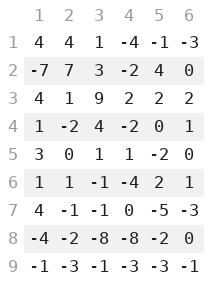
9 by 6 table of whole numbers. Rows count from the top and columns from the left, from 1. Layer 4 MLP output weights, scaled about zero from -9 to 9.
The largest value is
9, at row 3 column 3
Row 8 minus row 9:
-3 1 -7 -5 1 1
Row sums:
1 5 20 2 3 0 -6 -24 -12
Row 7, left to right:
4 -1 -1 0 -5 -3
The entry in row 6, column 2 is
1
